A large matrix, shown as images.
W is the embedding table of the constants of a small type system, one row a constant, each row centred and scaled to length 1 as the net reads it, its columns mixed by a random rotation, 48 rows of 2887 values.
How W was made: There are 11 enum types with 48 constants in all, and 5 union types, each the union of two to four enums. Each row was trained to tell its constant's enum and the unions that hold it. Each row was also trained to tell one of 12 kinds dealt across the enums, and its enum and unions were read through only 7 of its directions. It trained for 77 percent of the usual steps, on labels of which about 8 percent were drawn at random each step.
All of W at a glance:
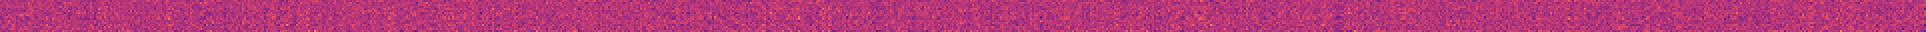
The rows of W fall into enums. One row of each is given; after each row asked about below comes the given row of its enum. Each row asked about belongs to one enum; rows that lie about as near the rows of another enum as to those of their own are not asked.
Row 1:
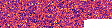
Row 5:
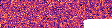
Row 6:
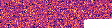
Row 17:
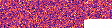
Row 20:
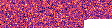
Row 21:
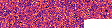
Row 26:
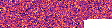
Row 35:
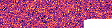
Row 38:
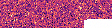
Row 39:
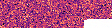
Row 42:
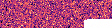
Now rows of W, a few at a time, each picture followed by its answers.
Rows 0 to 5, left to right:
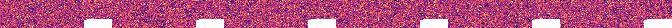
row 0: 39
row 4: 42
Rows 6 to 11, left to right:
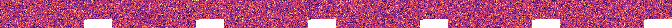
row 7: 1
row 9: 20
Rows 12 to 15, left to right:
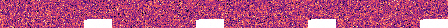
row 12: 21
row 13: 1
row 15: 35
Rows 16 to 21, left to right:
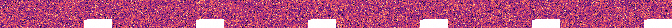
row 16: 35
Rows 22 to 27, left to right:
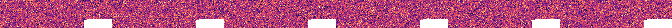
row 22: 20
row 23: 5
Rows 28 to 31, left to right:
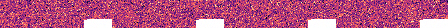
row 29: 1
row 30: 35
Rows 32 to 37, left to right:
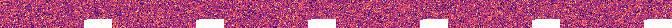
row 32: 38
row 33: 21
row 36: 26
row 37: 26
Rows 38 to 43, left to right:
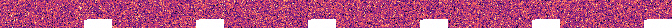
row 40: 20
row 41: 21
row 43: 20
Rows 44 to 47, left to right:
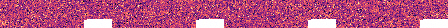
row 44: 21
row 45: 26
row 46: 26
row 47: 35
